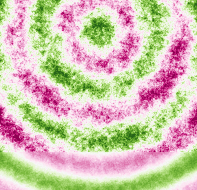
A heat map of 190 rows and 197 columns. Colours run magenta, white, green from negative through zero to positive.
Concentric rings centre on the top middle. The bottom part is calmer, past a seam about 80% of the way down. No row or column stands out.
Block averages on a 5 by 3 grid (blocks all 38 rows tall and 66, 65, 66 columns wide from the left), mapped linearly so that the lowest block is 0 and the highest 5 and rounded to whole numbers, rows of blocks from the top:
3 2 4 | 4 0 1 | 1 4 0 | 1 5 2 | 4 2 4
